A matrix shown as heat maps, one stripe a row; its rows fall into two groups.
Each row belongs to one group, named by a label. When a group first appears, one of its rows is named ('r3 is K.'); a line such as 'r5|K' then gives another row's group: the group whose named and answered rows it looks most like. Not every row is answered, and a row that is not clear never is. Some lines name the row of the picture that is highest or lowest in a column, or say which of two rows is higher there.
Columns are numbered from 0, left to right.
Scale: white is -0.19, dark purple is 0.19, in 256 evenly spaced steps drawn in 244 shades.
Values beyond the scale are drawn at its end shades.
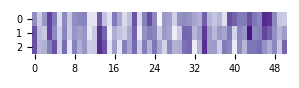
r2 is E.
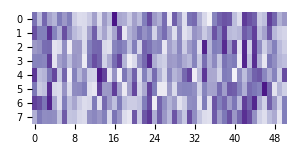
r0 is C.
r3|C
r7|C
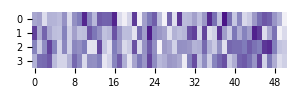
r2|E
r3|C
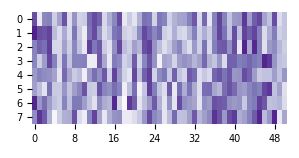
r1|C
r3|E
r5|E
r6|E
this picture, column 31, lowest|2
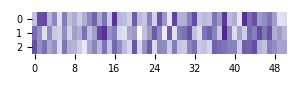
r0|C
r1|E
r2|C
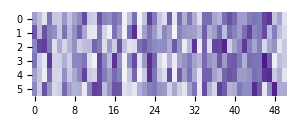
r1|E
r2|C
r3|E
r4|E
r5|C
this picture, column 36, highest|2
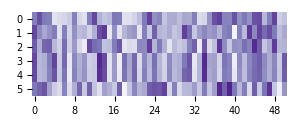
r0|C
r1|E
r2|C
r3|E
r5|C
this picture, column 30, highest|1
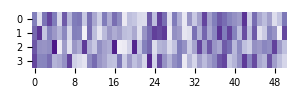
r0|C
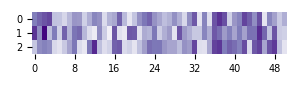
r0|C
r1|E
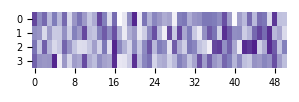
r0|E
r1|E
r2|C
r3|E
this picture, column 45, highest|1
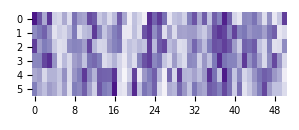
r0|C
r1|C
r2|C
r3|C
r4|E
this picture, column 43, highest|2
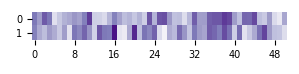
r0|C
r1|E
